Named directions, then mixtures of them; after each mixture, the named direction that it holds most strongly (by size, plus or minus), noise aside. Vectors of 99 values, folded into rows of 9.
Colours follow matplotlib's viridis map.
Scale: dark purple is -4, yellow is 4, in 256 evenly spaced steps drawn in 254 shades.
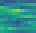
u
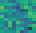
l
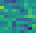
l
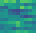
u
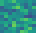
l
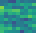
u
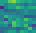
u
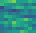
u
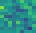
l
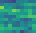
u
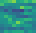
u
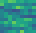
u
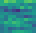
u
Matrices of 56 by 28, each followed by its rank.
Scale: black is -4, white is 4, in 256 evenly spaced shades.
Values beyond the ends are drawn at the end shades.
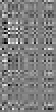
two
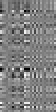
two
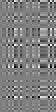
one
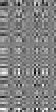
two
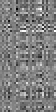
three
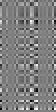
one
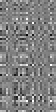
three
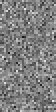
full rank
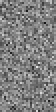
full rank
